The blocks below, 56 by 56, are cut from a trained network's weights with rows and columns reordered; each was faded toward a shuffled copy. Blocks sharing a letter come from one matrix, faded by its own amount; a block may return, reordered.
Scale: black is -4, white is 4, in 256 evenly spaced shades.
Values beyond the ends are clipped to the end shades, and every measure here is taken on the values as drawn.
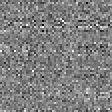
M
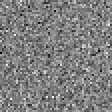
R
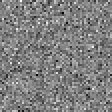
R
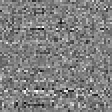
M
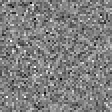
R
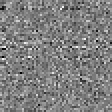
M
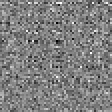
M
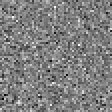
R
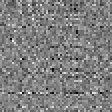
M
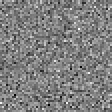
R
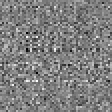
M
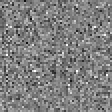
R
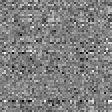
M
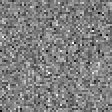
R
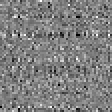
M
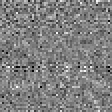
M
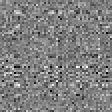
M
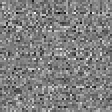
M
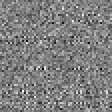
M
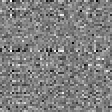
M
